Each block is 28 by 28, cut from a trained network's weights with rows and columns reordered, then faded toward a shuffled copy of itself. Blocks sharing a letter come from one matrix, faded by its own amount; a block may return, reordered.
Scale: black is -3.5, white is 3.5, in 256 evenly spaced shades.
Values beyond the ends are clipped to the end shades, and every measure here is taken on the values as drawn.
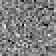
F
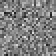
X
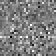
F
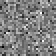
F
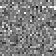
F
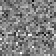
F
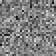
X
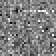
F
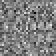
X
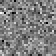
F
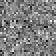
F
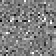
X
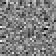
X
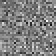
X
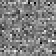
F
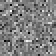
X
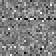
F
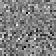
F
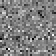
X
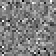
F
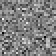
X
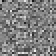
X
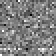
F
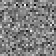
F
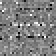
F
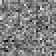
F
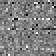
F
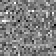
F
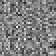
X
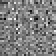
X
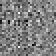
X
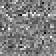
F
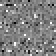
F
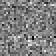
F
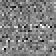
X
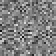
X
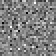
F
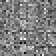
X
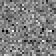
F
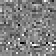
X
